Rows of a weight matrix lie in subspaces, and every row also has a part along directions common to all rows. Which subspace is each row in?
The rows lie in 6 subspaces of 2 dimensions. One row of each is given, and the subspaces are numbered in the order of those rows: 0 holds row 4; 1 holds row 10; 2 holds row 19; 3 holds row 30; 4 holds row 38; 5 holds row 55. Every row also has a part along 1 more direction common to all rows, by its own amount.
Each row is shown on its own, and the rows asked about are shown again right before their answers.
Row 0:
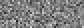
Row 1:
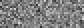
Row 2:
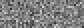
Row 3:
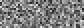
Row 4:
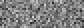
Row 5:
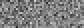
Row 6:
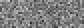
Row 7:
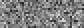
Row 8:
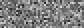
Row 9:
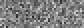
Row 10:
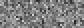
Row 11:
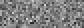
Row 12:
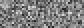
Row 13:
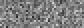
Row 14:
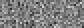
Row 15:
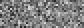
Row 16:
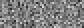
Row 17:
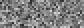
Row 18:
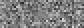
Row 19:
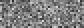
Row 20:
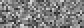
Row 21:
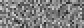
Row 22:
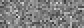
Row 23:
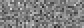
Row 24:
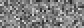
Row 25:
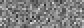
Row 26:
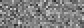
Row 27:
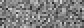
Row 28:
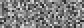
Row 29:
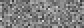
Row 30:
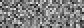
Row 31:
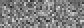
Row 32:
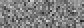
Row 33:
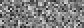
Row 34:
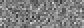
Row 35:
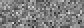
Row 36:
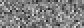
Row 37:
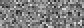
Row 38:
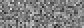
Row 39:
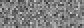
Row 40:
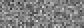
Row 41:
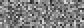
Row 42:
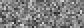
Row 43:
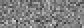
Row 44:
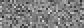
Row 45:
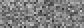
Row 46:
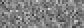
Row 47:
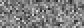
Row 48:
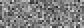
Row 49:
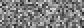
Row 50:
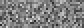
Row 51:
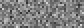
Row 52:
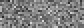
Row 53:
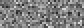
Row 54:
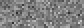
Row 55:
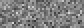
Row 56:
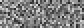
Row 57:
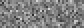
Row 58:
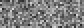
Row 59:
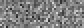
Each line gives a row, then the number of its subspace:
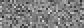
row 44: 2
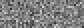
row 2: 4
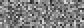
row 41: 1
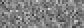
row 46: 1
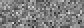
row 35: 5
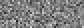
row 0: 4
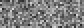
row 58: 2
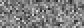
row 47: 1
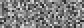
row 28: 4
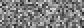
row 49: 3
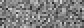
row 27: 0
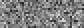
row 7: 1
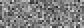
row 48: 2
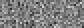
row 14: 4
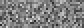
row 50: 0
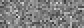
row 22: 1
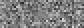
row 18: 1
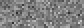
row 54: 5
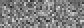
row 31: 4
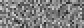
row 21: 3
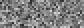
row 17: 5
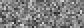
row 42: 5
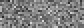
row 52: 2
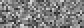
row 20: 5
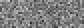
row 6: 2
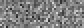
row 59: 0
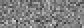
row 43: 4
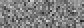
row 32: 4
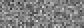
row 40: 4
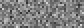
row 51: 2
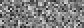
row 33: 3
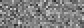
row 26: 3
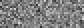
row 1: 3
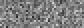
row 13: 0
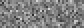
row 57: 1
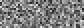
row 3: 3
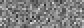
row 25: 0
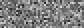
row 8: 0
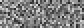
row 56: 3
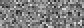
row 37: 5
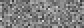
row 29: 2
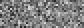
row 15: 3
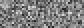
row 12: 5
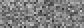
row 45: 4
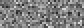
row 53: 5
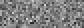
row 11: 0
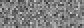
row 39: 2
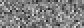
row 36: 1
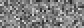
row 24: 1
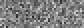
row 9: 0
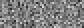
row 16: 4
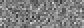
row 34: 0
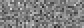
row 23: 4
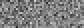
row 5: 2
